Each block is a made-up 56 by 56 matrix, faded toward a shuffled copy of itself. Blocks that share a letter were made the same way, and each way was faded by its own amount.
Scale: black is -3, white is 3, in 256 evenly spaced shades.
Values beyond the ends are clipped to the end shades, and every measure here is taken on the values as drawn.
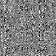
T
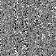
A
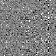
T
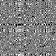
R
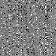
T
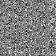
A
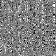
T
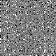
T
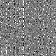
T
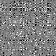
R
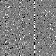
T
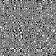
R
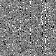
A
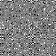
R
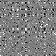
R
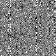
A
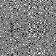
T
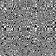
R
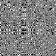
R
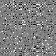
R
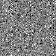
A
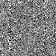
A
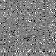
R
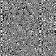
T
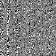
A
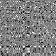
R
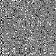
T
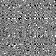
R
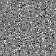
T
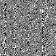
A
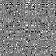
R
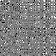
R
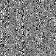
A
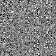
A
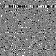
R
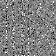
A
